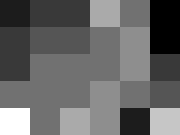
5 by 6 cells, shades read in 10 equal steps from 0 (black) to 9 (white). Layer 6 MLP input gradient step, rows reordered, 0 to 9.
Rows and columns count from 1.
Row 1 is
1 2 2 6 4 0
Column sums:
18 17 19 24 19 12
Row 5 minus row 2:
7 1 3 1 -4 7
